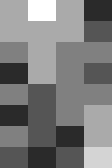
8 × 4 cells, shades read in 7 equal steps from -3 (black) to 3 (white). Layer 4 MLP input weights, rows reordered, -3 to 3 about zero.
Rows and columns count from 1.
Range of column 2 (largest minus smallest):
5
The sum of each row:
3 2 1 -2 -1 -2 -2 -2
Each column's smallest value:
-2 -2 -2 -2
